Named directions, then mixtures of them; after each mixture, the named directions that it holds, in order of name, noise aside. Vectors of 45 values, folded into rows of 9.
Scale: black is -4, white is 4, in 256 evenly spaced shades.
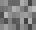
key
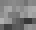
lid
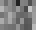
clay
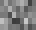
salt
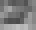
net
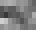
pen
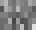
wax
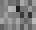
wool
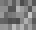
net, wool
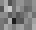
net, salt, wax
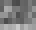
net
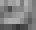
net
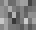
salt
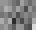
clay, salt, wax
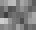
pen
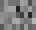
wool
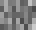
key, wax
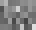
key, wax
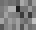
wool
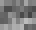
lid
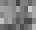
clay, lid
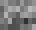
key, lid, wax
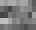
net, pen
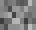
salt
